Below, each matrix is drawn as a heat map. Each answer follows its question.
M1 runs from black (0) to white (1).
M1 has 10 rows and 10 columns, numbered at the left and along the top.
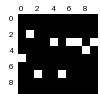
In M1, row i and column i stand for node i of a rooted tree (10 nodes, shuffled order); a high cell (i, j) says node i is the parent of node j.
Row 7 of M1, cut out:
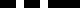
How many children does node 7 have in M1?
2
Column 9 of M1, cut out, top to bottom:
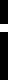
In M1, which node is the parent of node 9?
3
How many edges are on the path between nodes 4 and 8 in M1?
1
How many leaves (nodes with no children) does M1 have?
5
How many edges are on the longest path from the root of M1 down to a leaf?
3
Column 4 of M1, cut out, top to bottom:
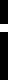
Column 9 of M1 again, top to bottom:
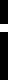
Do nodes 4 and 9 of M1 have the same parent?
yes
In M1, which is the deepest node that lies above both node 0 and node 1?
7
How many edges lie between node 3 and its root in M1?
0
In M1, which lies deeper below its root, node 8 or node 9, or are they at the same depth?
node 8
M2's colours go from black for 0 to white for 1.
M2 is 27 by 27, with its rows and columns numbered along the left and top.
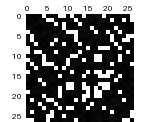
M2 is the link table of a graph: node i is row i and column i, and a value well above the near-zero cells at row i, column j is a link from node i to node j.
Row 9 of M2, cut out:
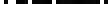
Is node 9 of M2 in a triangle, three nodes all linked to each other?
yes
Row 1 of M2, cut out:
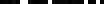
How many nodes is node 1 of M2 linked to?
6
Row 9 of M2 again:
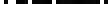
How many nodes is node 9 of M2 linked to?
6
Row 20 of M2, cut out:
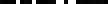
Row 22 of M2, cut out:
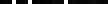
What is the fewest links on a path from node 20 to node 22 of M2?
5
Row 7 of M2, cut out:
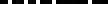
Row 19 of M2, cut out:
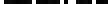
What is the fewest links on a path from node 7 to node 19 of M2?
3
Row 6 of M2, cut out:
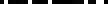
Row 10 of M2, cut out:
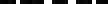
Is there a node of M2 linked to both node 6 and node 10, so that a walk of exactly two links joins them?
yes
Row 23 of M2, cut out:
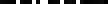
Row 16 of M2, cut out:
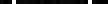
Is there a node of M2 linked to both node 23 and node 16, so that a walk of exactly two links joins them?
no
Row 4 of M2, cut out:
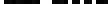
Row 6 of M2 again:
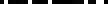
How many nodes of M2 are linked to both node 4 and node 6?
1
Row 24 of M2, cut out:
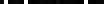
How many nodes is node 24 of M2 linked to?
4
